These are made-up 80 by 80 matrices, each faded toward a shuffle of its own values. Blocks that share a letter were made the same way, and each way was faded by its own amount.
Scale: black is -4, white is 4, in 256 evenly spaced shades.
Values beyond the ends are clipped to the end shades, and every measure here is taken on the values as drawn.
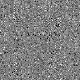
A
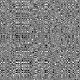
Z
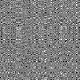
Z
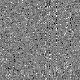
A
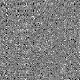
A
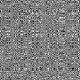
Z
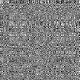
Z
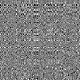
Z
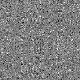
A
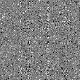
A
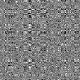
Z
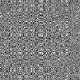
Z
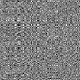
Z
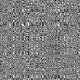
Z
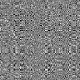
Z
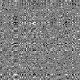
Z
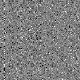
A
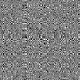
Z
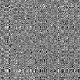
Z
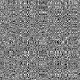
Z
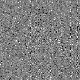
A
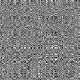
Z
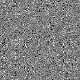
A
